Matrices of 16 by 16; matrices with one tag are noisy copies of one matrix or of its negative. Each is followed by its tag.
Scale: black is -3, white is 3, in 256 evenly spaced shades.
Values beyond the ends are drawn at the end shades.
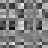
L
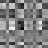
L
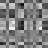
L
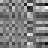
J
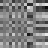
J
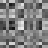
L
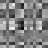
L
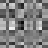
L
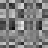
L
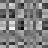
L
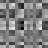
L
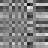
J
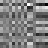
J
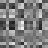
L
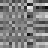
J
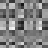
L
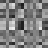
L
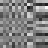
J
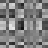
L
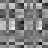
L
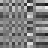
J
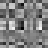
L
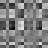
L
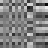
J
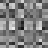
L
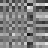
J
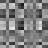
L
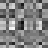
L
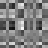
L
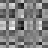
L
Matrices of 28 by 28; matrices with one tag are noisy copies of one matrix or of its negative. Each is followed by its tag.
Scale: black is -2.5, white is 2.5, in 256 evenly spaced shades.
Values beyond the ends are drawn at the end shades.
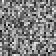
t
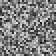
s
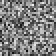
t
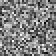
s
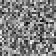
t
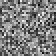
s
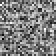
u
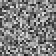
s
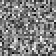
t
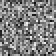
t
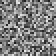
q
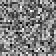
u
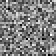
u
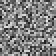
q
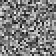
s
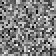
q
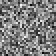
s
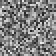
s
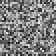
u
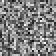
t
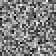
s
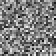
q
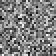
q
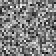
s
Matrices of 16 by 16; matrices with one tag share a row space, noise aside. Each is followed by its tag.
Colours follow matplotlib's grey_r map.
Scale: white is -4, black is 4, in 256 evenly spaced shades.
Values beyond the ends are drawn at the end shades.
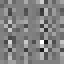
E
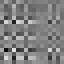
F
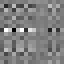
F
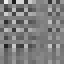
F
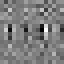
E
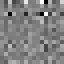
E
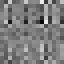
E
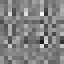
E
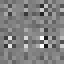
E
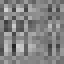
F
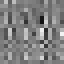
E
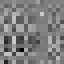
F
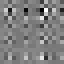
E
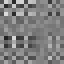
F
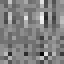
E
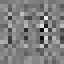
E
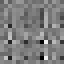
E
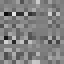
F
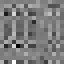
F
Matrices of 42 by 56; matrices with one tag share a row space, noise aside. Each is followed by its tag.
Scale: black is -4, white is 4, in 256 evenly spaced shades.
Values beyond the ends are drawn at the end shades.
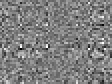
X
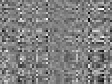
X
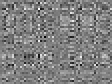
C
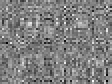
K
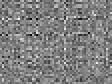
K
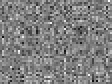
K
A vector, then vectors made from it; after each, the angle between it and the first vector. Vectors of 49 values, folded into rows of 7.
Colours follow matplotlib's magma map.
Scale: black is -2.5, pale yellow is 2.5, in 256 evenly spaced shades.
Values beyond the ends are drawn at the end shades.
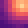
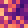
partly opposed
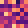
orthogonal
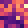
partly aligned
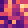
partly aligned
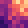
nearly parallel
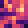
partly aligned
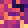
partly opposed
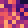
partly opposed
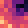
nearly opposite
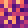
orthogonal
